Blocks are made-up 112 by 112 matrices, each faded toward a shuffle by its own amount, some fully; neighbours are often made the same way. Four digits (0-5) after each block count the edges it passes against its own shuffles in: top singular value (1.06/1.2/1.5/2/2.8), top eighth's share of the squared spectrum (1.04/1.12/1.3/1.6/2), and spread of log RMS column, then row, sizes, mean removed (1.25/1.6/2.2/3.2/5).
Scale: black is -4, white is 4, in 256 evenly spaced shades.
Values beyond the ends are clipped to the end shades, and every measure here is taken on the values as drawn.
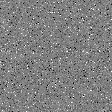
2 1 0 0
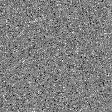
2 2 0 0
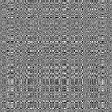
5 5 4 4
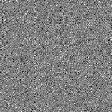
4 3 2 2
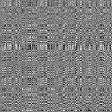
5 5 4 4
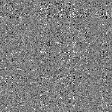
2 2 3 3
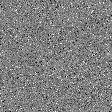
0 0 0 0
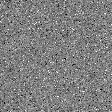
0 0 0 1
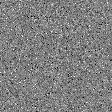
0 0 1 0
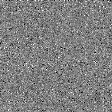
1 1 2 2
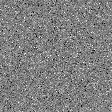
0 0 0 0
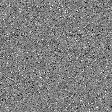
0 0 0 1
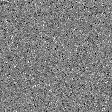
0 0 0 0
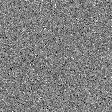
0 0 0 0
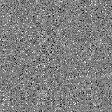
4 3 1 1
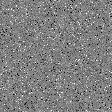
2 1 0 0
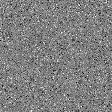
3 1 0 0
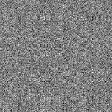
4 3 2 2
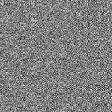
4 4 2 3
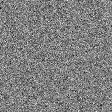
2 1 0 0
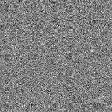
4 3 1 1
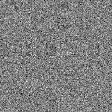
3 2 1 1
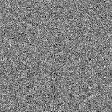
3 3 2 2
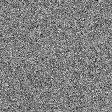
0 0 0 0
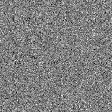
3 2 1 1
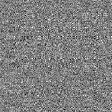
4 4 2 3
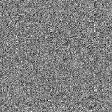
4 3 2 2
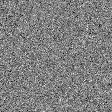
1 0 0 0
